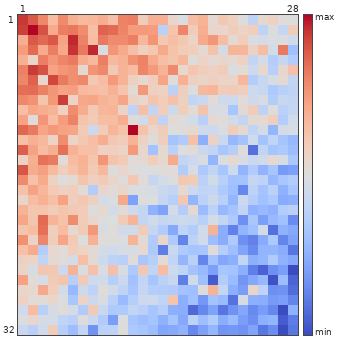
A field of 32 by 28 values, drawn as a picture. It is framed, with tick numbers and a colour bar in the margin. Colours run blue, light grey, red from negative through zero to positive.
Neither half mirrors the other. The texture is fine-grained noise. The values follow a bell shape. No regular stripes run through it. Values rise toward the top left. No single row or column stands out from its neighbours. The bottom right is the ninth with the lowest average. The ninth with the highest average is the top left.
